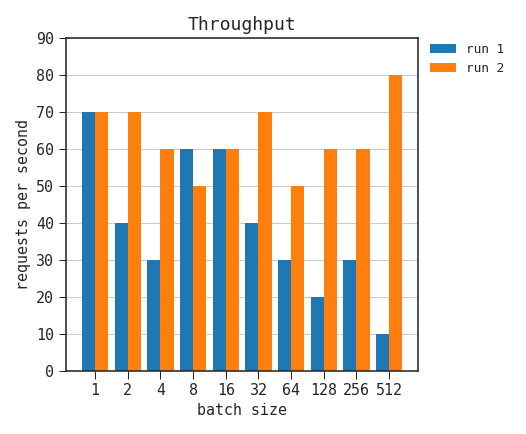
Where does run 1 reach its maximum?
1
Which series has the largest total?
run 2
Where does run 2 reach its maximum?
512
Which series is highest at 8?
run 1
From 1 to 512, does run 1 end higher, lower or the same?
lower
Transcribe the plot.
Title: Throughput
x-axis: batch size, ticks 1 2 4 8 16 32 64 128 256 512
y-axis: requests per second, ticks 0 10 20 30 40 50 60 70 80 90
Legend: run 1, run 2
Values:
run 1: 70 40 30 60 60 40 30 20 30 10
run 2: 70 70 60 50 60 70 50 60 60 80
